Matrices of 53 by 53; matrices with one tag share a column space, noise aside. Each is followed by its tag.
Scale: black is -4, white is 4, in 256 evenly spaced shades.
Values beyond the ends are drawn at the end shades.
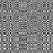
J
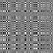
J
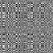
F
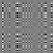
F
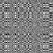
F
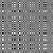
J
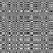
J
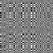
F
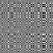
F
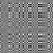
F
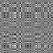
F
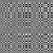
F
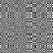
F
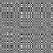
F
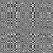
F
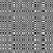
J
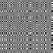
J
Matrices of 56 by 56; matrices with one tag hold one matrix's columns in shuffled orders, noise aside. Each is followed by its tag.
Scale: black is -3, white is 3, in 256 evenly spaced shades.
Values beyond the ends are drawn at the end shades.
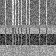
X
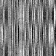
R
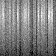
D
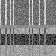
X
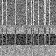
X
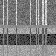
X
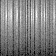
D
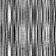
R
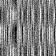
R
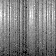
D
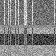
X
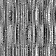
R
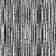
R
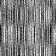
R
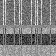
X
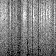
D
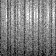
D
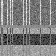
X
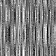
R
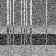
X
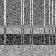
X
